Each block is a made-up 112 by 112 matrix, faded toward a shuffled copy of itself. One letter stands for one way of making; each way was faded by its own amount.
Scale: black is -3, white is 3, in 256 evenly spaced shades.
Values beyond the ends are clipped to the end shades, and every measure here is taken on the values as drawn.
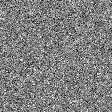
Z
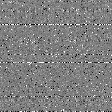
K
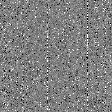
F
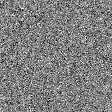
Z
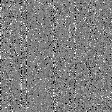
F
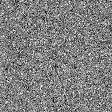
Z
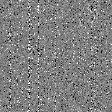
F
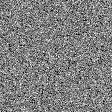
Z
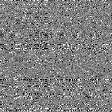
K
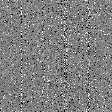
F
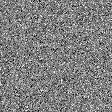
Z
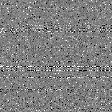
K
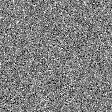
Z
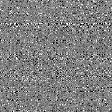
K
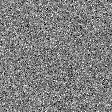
Z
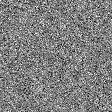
Z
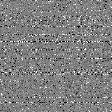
K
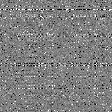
K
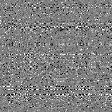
K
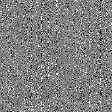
F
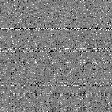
K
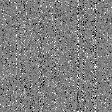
F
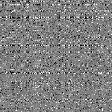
K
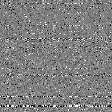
K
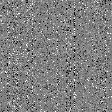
F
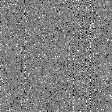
F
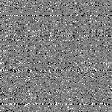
K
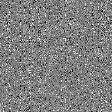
F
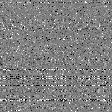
K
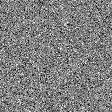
Z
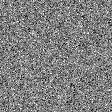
Z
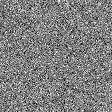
Z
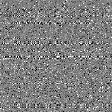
K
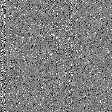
F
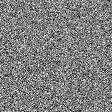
Z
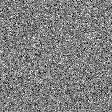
Z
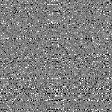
K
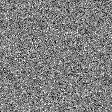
Z
